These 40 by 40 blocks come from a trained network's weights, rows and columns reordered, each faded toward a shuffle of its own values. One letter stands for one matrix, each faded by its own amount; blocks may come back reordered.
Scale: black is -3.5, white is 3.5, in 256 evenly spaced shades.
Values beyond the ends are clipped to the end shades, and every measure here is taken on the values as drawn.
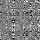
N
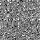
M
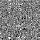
M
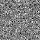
M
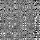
N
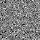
M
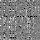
N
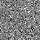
M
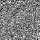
M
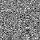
M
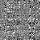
N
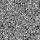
M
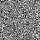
M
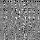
N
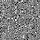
M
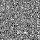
M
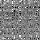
N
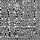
N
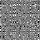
N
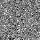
M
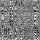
N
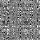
N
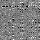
N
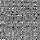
N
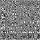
N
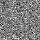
M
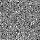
M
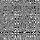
N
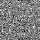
M
